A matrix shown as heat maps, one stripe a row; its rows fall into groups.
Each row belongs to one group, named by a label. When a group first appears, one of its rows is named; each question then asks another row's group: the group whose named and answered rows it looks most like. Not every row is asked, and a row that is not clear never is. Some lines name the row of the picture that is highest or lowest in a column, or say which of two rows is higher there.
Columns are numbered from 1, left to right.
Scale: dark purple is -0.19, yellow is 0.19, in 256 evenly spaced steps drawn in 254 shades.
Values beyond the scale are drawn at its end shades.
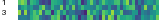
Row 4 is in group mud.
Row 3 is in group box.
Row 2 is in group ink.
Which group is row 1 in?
mud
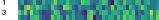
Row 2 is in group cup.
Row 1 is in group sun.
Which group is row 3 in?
mud
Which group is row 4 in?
mud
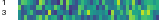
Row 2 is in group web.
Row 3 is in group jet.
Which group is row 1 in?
ink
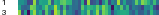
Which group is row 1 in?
sun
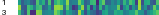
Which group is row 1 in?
web
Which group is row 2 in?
web
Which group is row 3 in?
web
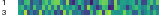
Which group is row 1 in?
web
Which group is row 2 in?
sun
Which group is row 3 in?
cup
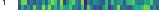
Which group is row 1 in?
ink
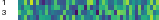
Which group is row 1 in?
mud
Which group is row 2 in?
web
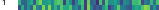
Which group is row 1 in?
web
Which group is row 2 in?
sun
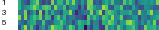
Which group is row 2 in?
box
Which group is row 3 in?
cup
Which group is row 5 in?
jet
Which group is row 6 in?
ink
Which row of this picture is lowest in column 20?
3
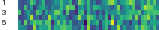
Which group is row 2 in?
ink
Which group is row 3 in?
web
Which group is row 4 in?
jet
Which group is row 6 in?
sun
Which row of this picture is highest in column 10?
5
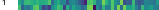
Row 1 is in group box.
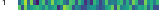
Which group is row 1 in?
ink
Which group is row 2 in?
cup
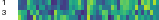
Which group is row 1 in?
jet
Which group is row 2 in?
jet
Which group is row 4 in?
sun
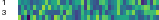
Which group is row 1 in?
web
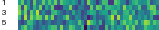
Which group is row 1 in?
sun
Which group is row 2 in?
cup
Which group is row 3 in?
mud
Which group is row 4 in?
cup
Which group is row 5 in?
jet
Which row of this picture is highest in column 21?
5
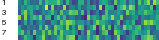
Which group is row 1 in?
web
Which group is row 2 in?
cup
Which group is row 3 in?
ink
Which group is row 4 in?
box
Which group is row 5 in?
ink
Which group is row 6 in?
web
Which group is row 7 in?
sun
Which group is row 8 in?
ink
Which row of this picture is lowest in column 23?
4
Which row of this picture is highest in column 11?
7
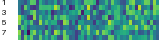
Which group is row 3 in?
jet
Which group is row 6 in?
jet
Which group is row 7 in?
box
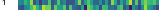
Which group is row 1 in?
jet
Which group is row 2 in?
box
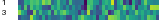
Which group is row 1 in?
box
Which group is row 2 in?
mud
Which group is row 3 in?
sun
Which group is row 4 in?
jet
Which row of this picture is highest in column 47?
2
